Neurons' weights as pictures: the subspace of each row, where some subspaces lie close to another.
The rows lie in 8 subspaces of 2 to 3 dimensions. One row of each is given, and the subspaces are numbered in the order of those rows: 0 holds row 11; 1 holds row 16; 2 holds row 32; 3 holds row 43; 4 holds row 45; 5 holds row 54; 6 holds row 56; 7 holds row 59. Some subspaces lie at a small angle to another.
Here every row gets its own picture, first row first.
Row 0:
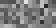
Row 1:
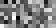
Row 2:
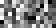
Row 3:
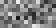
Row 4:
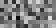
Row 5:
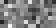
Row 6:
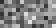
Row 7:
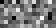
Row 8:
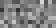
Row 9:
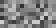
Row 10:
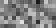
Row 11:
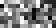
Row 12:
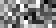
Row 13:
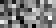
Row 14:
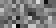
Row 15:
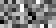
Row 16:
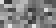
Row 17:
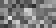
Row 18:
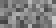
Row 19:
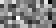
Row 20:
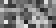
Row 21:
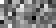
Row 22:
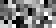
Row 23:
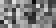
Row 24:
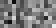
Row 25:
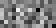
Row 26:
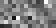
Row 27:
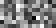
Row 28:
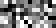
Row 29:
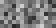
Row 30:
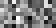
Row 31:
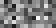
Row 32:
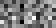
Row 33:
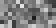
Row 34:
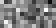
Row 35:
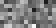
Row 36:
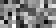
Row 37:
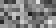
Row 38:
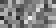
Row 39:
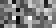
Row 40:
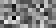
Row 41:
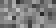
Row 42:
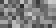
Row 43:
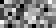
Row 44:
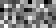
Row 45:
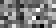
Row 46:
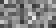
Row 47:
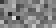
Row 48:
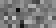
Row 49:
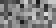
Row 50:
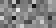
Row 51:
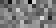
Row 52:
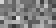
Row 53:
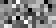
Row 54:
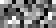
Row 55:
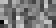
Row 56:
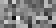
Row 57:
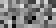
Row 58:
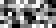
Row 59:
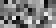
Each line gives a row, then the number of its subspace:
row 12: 0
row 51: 5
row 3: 0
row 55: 3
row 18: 1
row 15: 2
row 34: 1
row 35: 1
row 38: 3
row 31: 4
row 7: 5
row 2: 3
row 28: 1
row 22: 7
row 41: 5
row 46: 2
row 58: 4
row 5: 1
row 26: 6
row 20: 3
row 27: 4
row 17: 4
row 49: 0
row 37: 2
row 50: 5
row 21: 3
